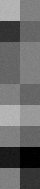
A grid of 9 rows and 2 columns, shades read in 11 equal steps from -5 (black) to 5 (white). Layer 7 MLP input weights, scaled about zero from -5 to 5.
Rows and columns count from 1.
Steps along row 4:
up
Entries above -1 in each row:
2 0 1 1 1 2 1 0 1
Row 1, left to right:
2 0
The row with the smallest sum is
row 8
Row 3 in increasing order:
-1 0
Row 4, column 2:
0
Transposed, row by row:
2 -3 -1 -1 0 2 0 -4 0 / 0 -1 0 0 -1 1 -1 -5 -3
